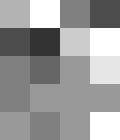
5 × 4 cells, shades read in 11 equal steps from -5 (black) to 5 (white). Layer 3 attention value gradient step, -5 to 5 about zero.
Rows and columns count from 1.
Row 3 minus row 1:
-2 -6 1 6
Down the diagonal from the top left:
2 -3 1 1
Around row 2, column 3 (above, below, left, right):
0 1 -3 5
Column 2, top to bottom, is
5 -3 -1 1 0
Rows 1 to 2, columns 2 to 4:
5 0 -2 / -3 3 5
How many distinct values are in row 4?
2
